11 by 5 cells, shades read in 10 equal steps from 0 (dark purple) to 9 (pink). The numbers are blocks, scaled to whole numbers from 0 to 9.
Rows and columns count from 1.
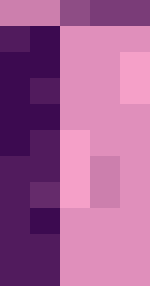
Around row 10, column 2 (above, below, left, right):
0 1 1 8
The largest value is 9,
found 5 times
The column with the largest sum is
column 3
